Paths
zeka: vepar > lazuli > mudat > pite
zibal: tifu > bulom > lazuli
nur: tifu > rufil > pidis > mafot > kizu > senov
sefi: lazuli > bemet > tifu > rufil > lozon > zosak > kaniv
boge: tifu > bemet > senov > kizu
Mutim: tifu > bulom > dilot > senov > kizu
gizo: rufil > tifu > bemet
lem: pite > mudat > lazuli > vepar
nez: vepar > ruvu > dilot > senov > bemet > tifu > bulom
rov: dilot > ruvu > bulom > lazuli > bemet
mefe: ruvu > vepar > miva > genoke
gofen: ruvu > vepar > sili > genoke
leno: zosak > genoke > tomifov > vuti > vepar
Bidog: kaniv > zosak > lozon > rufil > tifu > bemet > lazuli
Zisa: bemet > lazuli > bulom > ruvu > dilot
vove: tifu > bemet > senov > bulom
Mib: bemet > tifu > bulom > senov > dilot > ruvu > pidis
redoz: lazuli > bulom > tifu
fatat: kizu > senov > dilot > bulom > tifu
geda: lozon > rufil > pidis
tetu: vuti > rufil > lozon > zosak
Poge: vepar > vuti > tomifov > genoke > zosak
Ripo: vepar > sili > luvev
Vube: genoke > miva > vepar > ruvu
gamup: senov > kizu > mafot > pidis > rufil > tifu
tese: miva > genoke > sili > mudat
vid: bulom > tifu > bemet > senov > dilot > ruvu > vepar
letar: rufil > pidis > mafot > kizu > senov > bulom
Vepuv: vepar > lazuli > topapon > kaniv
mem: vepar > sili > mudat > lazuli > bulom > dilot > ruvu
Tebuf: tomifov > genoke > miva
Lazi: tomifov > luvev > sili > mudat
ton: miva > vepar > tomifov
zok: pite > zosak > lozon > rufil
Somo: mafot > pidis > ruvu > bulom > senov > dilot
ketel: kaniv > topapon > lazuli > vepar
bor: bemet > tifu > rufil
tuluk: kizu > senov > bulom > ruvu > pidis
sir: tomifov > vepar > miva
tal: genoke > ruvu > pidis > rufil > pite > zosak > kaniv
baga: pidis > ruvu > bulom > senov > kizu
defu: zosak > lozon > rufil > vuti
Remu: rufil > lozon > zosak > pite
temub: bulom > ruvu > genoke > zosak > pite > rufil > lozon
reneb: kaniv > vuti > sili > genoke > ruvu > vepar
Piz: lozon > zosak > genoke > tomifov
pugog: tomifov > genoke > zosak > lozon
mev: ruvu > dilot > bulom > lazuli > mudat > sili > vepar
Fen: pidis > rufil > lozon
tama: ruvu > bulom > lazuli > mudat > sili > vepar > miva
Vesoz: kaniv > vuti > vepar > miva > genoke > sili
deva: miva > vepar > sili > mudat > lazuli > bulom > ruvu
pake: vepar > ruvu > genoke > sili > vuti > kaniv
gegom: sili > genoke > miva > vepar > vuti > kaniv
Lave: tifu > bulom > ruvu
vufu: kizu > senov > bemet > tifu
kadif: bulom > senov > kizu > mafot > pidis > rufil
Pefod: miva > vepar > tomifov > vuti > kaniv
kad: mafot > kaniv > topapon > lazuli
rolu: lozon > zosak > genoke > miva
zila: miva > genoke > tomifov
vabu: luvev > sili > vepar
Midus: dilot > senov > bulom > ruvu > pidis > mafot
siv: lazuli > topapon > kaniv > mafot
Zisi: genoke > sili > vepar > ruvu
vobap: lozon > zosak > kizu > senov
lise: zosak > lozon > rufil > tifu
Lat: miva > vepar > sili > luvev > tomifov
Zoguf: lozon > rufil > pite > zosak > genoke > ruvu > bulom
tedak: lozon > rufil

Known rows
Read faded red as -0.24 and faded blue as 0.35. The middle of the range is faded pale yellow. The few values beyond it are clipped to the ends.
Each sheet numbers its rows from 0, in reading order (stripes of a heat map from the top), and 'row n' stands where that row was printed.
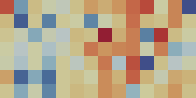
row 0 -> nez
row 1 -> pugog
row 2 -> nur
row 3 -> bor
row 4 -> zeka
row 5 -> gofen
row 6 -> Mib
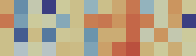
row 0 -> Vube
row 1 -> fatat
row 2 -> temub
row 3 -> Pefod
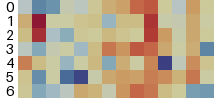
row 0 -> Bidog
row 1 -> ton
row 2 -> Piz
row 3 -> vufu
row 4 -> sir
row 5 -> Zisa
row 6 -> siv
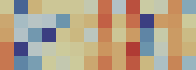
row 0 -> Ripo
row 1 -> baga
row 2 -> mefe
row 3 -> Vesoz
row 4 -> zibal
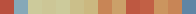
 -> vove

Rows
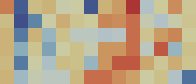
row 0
mev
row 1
kad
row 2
tetu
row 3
tedak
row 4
pake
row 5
gamup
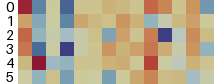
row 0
Zoguf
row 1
tuluk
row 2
tama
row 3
Lave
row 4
zila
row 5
tal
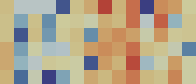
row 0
Mutim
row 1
zok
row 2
Fen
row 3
lise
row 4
lem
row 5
mem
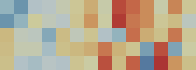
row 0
rov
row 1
gizo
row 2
Poge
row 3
kadif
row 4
vobap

